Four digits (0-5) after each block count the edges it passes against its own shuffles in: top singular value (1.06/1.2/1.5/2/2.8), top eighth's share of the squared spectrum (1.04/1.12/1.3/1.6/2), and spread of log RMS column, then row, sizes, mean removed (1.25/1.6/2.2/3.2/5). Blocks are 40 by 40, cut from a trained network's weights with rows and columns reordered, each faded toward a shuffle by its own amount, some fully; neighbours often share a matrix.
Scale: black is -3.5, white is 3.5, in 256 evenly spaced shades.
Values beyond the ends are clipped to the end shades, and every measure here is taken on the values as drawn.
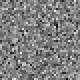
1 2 0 0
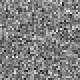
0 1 0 0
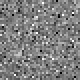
0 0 0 0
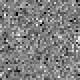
0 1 0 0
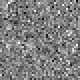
0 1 0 0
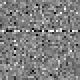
3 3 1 1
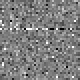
3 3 1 1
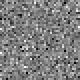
0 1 0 0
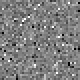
1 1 0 0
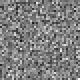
0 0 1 0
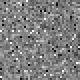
0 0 0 0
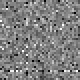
2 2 0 1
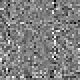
2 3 2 1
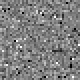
0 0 0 0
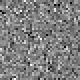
0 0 0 0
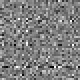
3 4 2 2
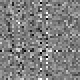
3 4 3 1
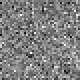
2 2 1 1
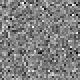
2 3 0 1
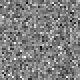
1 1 0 0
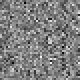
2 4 2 1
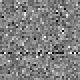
2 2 0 1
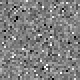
0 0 0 0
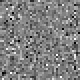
1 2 2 0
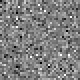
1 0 0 0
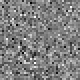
1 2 1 1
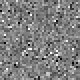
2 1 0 0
